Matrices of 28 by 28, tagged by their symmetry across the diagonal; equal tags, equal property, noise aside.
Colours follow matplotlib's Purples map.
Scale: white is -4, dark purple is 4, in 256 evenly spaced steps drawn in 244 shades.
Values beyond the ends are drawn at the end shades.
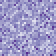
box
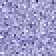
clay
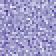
clay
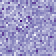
box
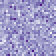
clay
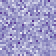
clay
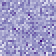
box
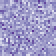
clay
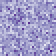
box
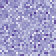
box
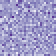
clay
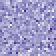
clay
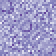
box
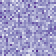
clay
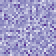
box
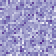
box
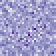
box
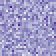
clay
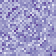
box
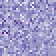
clay
